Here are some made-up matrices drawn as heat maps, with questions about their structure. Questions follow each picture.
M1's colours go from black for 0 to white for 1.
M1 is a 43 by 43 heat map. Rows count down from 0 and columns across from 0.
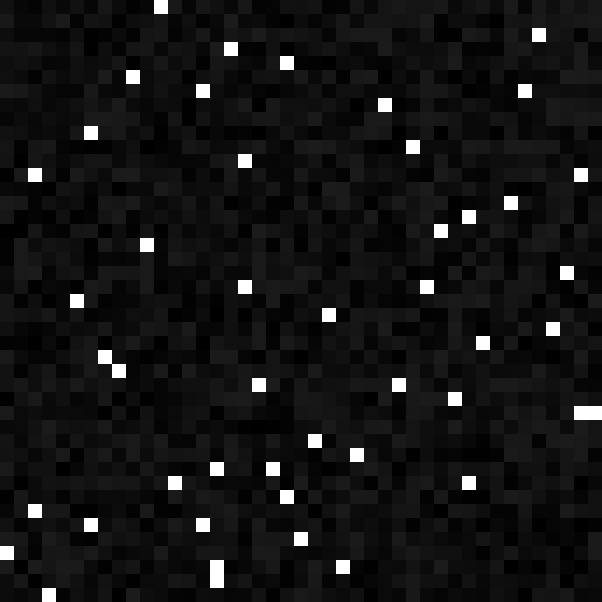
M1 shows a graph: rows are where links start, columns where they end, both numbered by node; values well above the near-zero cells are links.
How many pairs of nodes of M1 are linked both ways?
2
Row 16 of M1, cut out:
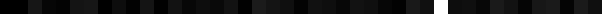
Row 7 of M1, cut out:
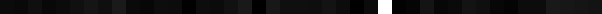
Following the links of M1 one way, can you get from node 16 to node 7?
no
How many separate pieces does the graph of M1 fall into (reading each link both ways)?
5
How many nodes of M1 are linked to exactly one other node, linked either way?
6
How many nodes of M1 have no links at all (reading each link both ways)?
2
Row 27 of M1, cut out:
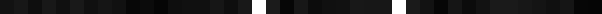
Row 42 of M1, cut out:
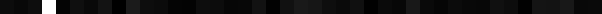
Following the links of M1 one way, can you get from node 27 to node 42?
no
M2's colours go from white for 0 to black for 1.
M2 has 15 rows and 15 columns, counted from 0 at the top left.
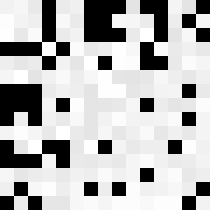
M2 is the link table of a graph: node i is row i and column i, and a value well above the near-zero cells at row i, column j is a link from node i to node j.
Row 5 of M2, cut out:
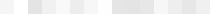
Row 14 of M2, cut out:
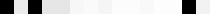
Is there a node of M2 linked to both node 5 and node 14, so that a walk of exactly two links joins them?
no
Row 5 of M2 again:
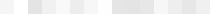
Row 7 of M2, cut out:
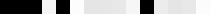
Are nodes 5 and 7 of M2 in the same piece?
no
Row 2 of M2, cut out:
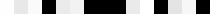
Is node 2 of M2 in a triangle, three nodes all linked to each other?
no
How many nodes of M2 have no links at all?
2
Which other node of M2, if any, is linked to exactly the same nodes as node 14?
node 8
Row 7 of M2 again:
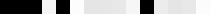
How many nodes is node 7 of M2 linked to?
5
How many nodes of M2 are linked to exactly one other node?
1
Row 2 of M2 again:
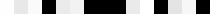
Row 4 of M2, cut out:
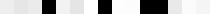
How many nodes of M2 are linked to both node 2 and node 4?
3
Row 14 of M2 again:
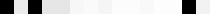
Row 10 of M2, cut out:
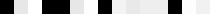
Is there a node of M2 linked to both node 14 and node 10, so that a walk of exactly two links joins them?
yes
